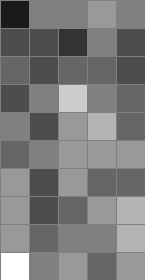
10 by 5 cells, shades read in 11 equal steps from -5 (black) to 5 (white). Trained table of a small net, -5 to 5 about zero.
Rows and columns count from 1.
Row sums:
-3 -9 -7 0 0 2 -2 1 2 6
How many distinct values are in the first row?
3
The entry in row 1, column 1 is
-4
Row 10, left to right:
5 0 1 -1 1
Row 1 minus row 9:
-5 1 0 1 -2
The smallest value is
-4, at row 1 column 1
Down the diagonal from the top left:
-4 -2 -1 0 -1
